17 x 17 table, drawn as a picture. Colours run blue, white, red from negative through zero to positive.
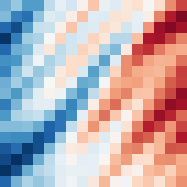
There is an overall slope up to the right. There are no lone odd cells. The bottom left is the ninth with the lowest average. The grain runs diagonally up to the right.
